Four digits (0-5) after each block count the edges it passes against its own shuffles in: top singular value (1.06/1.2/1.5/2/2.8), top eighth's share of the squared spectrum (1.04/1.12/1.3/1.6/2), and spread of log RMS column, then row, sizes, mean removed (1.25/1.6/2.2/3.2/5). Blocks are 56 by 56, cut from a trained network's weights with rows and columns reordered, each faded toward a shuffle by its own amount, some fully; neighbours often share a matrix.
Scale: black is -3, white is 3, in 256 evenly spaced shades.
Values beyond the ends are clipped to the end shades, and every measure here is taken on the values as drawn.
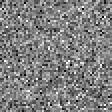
0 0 0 0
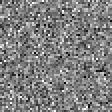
1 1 1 0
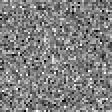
1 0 0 0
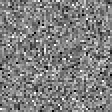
0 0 0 0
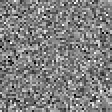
2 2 0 0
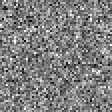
0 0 0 0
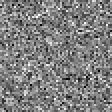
2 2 0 1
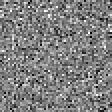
0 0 0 0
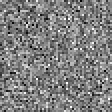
2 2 0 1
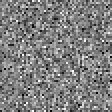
1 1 0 0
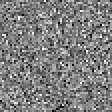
0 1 0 0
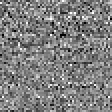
3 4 1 2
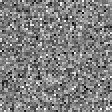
0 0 0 0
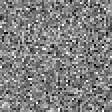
1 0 0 0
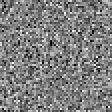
1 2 0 1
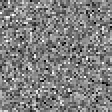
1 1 0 0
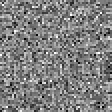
3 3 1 1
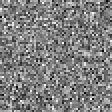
2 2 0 1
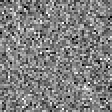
1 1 0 0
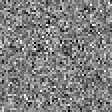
2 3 1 1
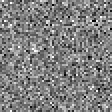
2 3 1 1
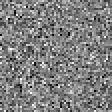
2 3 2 1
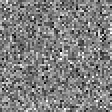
2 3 1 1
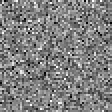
1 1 0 0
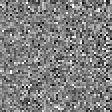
2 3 2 1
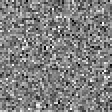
1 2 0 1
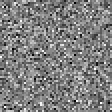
1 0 0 0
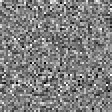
2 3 0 2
